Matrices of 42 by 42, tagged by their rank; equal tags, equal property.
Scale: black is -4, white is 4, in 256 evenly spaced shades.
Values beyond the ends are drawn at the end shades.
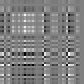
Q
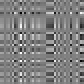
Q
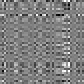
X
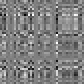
X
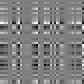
Q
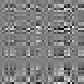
X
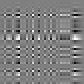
Q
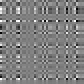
Q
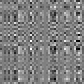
X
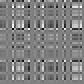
Q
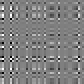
Q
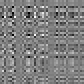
X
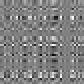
X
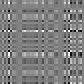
Q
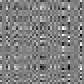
X
